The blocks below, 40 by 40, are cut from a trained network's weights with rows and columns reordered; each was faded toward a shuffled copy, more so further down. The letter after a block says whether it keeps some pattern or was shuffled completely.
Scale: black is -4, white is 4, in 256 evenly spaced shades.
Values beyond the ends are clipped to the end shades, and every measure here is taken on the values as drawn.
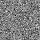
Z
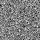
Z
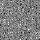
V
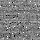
V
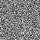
V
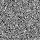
Z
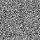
V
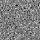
V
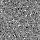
Z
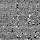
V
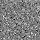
Z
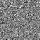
V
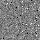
Z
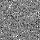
V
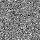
Z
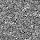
Z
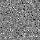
V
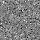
Z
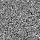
Z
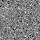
Z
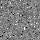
Z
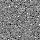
Z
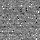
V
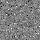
Z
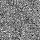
Z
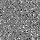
V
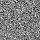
Z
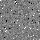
Z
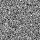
Z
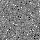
Z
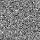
V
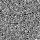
Z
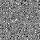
V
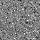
Z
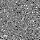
V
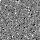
Z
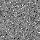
Z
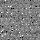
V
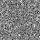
V
